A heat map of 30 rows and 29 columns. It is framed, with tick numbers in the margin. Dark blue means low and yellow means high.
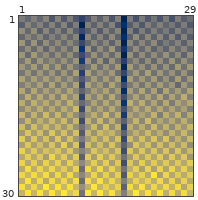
Columns 11 and 18 stand out from the rest. The ninth with the lowest average is the top middle. There is an overall slope up to the bottom.
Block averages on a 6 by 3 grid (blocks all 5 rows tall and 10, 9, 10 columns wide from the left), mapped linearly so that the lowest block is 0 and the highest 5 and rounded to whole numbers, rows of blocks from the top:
1 0 1 / 2 1 1 / 3 2 2 / 3 2 3 / 4 3 4 / 5 4 5
